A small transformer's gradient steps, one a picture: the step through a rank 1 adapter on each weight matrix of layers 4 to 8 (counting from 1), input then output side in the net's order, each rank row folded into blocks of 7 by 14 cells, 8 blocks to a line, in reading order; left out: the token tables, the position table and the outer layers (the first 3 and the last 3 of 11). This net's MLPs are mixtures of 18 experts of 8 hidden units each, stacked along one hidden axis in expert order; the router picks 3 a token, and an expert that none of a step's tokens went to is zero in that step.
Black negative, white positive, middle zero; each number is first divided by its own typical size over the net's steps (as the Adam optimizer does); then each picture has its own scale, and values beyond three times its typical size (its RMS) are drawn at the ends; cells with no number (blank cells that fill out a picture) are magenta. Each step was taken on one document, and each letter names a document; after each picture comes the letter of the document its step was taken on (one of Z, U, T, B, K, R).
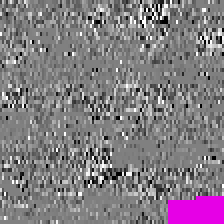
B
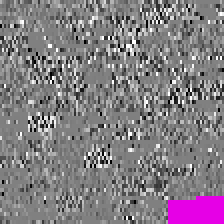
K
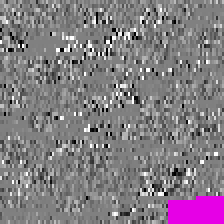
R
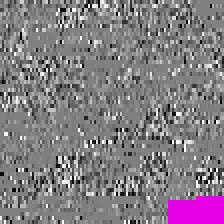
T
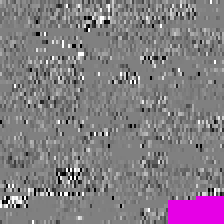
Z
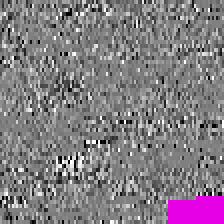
T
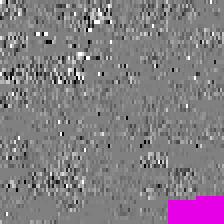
Z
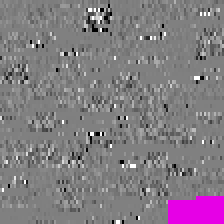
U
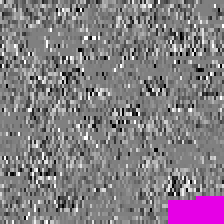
T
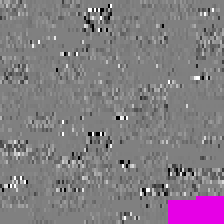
U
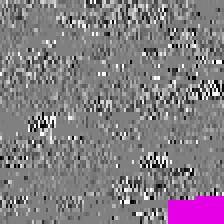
K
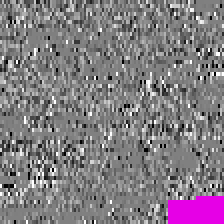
T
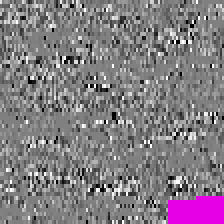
T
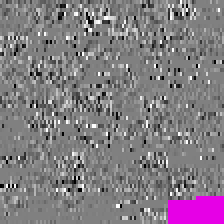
Z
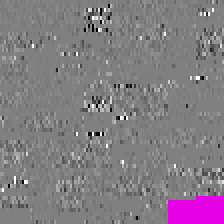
U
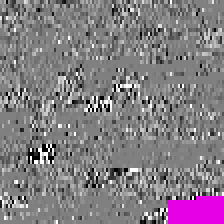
B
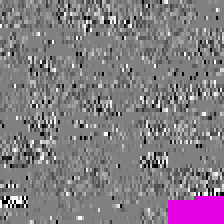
Z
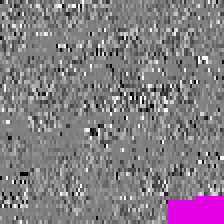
R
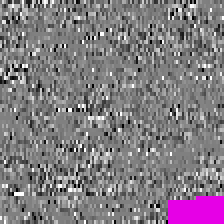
T
